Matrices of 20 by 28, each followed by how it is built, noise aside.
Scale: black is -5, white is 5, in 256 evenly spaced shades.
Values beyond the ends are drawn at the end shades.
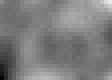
smooth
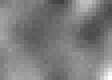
smooth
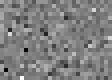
noise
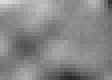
smooth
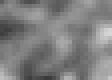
smooth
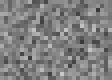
noise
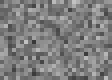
noise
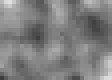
smooth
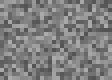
noise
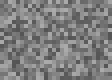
noise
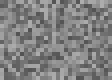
noise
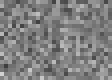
noise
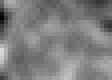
smooth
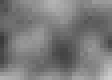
smooth
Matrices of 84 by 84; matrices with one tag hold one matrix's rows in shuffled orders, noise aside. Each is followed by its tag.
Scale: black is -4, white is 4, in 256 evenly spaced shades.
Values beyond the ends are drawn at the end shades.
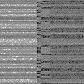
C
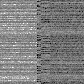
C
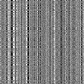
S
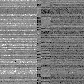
C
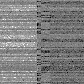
C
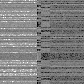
C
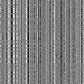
S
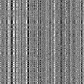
S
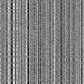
S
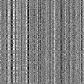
S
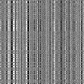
S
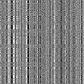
S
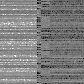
C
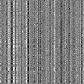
S
